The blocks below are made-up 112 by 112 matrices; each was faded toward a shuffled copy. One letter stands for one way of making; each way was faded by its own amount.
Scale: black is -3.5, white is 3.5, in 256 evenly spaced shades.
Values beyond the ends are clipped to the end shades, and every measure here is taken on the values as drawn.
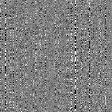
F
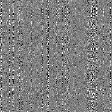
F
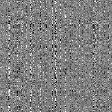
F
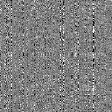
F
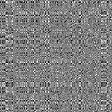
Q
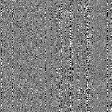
F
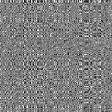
Q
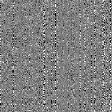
F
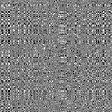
Q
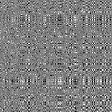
Q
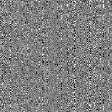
F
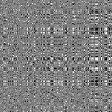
Q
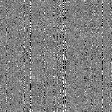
F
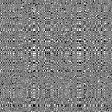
Q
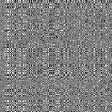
Q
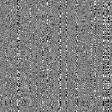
F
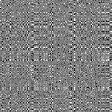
Q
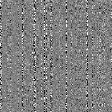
F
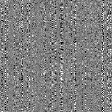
F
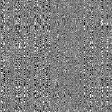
F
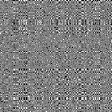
Q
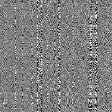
F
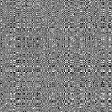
Q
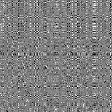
Q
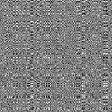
Q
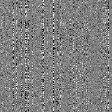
F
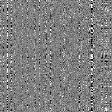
F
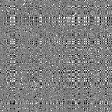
Q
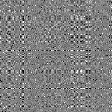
Q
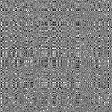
Q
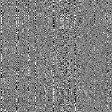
F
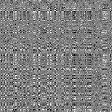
Q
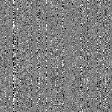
F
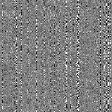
F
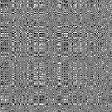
Q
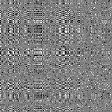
Q
